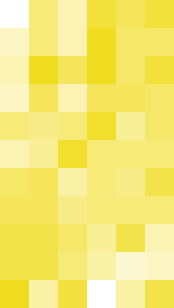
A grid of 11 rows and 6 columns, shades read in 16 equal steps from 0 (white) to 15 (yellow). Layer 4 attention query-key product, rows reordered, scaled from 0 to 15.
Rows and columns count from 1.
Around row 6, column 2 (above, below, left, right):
8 11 5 14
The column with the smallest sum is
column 1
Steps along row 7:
up down up down up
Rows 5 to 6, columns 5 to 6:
7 10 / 9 9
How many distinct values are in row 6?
4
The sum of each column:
87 111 95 108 96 107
